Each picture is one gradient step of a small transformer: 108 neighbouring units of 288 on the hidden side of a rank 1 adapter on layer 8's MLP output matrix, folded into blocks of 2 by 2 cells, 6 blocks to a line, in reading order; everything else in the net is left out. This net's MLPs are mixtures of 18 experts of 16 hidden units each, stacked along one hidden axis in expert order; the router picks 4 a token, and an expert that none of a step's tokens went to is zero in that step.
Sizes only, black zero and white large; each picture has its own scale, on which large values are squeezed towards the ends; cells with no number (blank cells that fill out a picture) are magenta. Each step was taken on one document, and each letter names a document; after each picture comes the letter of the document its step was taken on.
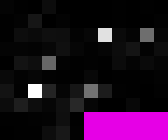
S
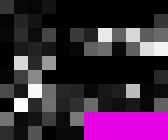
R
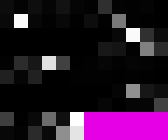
R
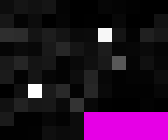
S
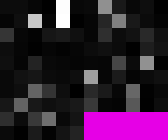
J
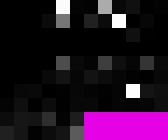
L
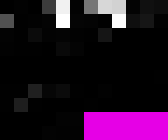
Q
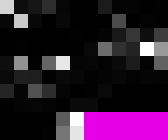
R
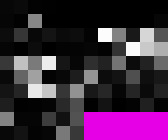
S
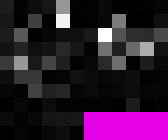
S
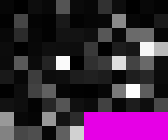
R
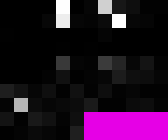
L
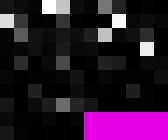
Q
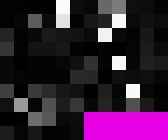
J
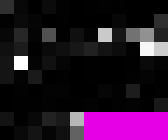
R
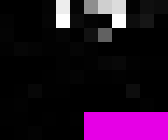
Q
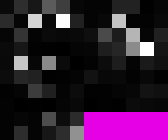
S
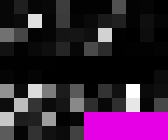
J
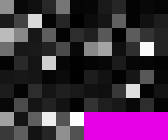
J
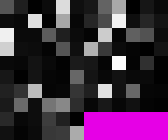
J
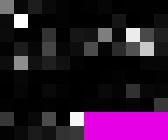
R
